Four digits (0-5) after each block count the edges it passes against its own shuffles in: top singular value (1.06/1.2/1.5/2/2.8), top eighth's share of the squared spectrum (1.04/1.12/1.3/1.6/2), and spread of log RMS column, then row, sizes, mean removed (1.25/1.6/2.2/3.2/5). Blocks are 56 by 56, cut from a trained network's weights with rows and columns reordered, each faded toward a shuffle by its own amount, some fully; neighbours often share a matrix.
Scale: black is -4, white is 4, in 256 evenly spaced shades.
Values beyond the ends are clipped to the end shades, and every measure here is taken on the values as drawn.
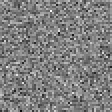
0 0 0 0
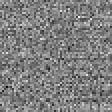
3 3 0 1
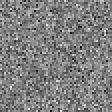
0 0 0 0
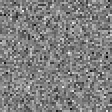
0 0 0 0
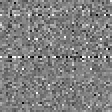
4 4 1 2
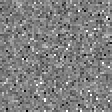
1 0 0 0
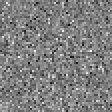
0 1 0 0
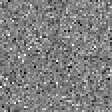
0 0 0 0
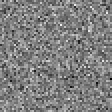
0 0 0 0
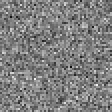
1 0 0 0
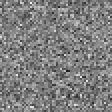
3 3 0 1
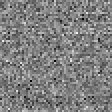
2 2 0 0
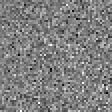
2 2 1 0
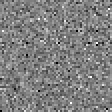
2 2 0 1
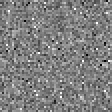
2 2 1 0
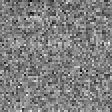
3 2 0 1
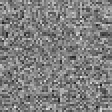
4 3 1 2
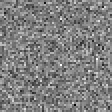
1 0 0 0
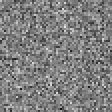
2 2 0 0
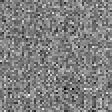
3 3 1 1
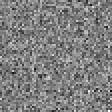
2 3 1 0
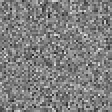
2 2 0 0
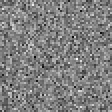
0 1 0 0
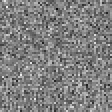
1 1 0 0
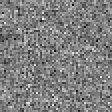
1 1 0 0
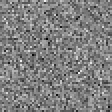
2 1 0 0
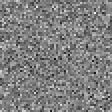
2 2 0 0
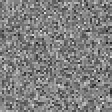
1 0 0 0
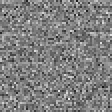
2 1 0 1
